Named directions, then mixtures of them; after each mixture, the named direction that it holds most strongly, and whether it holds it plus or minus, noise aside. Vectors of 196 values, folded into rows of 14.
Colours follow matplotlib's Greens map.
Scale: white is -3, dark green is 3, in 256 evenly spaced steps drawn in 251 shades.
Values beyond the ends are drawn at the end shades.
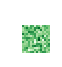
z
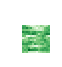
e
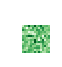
z, minus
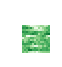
e, plus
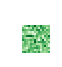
z, minus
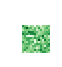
z, plus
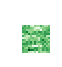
e, plus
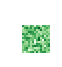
z, plus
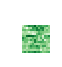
e, minus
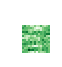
e, plus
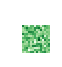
z, plus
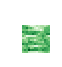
e, plus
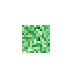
z, plus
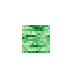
e, minus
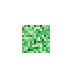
z, minus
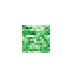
e, plus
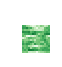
e, plus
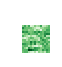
e, plus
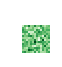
z, minus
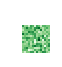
z, plus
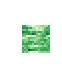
e, plus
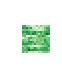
e, plus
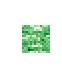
e, plus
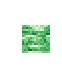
e, plus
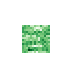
e, plus
